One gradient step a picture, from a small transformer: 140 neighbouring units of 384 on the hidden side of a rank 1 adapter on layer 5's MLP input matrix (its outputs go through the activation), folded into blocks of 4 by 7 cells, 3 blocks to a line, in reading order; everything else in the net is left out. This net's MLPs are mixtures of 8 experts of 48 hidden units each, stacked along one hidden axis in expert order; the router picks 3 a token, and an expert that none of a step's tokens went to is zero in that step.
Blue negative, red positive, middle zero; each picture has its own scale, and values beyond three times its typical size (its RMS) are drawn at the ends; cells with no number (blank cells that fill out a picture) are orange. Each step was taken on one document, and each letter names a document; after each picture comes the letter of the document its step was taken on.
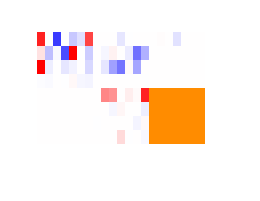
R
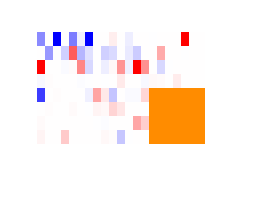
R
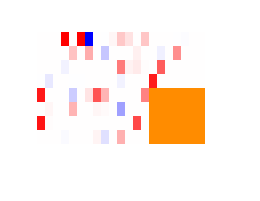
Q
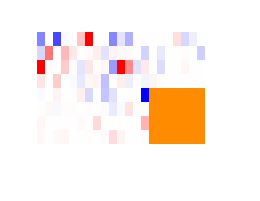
R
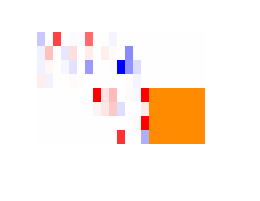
R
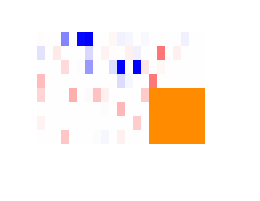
Q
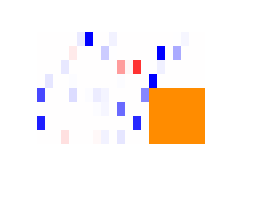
Q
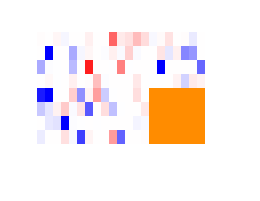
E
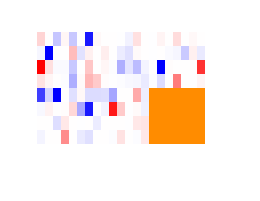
E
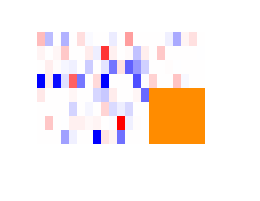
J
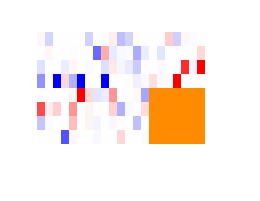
J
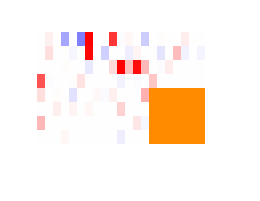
Q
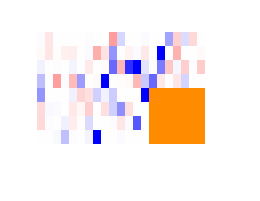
J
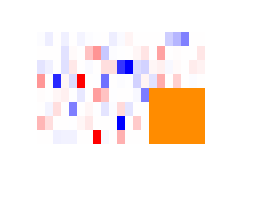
J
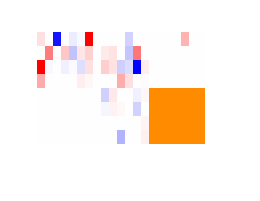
R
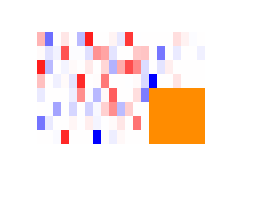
J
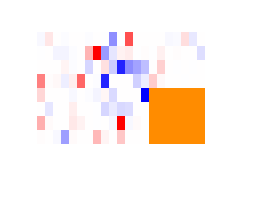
J
